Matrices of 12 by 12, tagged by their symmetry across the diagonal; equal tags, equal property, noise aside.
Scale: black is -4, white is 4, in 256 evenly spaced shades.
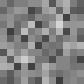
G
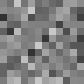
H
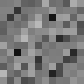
G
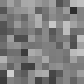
H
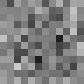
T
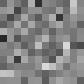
G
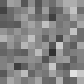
T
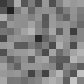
G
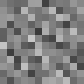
H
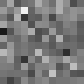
T
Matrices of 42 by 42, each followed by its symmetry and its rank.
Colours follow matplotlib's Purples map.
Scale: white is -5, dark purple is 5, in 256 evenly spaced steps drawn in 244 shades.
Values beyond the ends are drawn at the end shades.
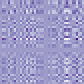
neither, rank two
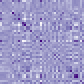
symmetric, rank five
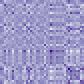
symmetric, rank three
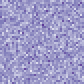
neither, full rank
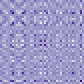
symmetric, rank two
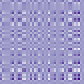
symmetric, rank one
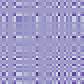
symmetric, rank one
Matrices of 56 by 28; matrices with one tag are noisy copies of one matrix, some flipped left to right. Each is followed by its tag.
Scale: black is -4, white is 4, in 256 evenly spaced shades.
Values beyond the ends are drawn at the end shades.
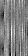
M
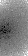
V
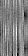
M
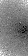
V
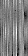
M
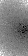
V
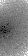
V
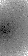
V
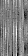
M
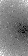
V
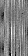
M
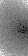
V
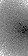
V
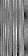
M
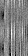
M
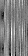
M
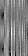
M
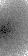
V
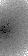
V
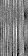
M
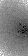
V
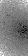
V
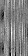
M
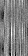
M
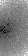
V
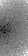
V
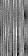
M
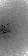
V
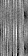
M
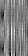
M
